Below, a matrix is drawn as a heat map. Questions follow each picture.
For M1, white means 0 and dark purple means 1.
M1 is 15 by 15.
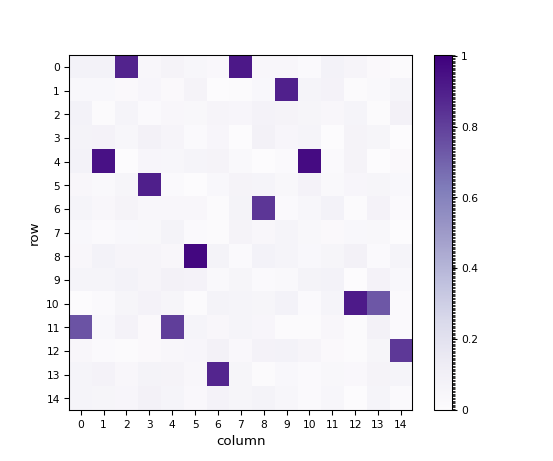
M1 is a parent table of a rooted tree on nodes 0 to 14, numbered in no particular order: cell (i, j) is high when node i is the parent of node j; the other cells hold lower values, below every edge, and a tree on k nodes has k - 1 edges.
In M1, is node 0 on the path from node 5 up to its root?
no
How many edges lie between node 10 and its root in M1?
2
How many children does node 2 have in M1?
0
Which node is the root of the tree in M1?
11
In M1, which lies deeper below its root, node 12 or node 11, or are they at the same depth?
node 12
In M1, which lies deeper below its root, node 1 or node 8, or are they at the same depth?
node 8
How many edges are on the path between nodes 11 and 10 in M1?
2
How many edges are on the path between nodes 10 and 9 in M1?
3
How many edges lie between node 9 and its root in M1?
3
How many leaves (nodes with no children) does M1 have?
5
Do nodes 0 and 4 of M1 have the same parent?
yes
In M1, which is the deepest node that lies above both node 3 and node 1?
4
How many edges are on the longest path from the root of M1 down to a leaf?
7
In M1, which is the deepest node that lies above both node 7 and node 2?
0
